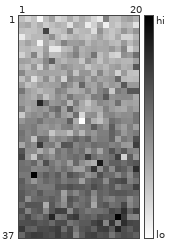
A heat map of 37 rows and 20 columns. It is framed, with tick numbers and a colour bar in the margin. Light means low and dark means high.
The histogram is bell-shaped. Values rise toward the bottom. The texture is fine-grained noise. There are no regular stripes. No single row or column stands out from its neighbours.
